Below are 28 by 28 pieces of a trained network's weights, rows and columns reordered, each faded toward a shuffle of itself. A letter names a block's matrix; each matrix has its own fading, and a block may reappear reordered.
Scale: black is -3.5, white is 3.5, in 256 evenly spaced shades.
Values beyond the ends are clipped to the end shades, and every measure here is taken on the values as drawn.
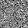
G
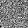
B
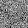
G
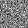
B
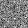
G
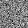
G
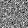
G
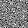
G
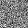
B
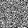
B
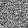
B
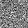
G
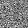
G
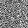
G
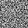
B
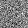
G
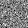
G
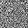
B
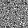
G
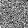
G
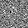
G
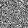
G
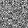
B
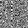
B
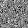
G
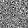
G
